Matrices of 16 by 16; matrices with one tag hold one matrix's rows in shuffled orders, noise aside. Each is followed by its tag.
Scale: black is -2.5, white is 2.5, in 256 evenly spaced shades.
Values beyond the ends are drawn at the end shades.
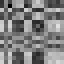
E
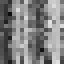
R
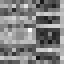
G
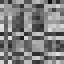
E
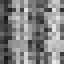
R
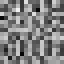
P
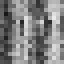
R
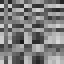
E
